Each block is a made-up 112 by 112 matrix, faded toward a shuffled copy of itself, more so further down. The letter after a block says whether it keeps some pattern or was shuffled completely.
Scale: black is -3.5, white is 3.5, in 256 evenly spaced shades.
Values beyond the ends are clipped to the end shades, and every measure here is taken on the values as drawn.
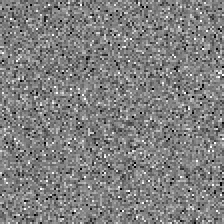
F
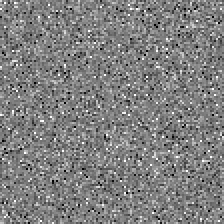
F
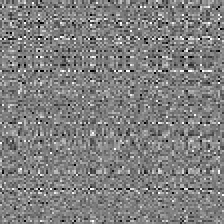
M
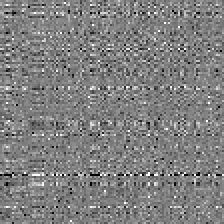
M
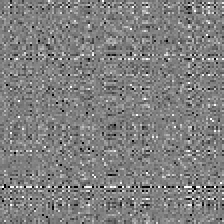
M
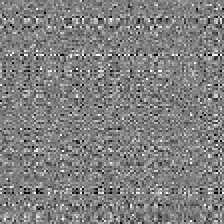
M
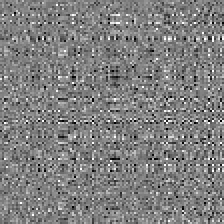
M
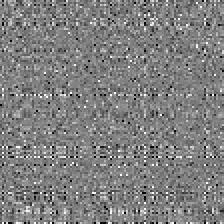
M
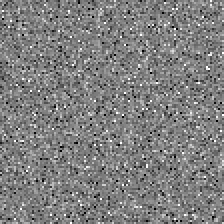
F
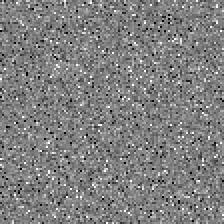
F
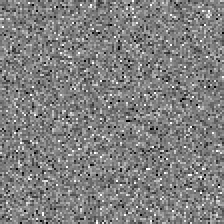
F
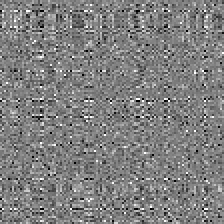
M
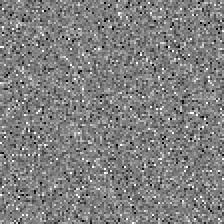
F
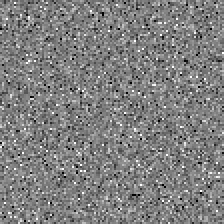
F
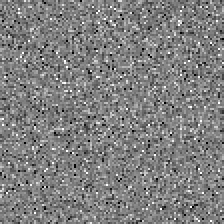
F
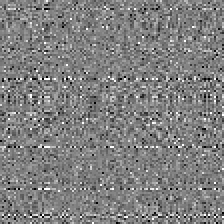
M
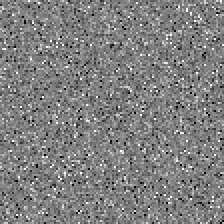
F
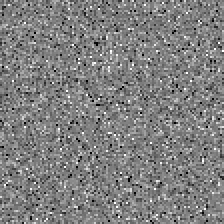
F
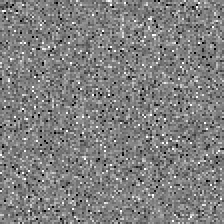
F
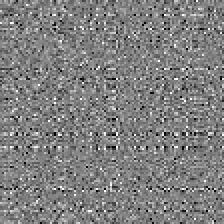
M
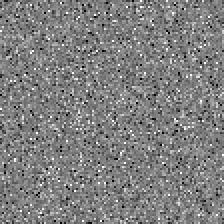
F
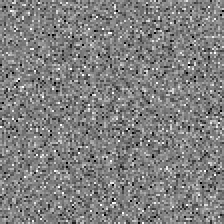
F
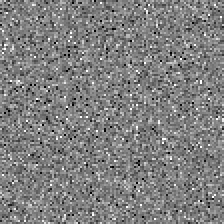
F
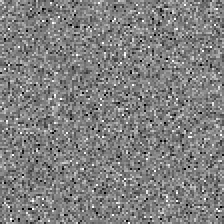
F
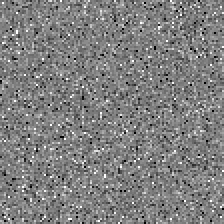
F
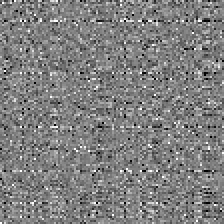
M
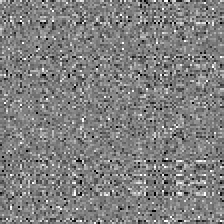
M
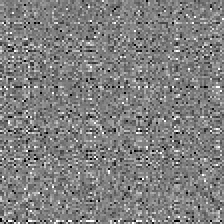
M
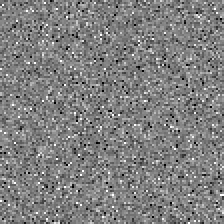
F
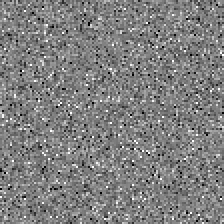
F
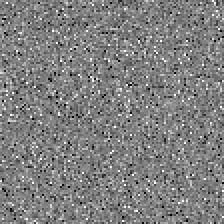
F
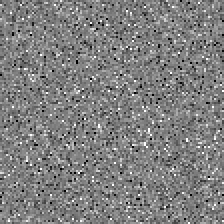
F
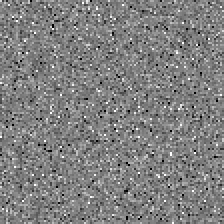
F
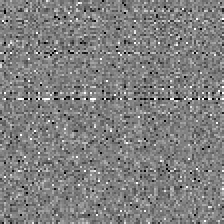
M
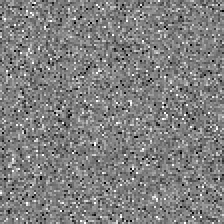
F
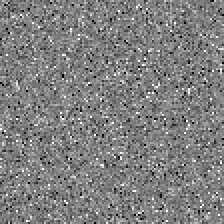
F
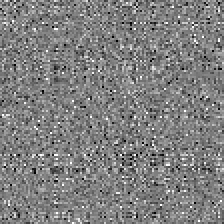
M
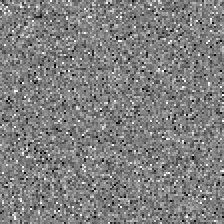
F
